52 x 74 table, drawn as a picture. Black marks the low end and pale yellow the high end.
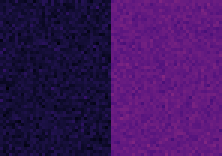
It is made of 1 by 2 panels. Panel 1,1: very low, fine-grained, faint in contrast. Panel 1,2: low, fine-grained, faint in contrast.
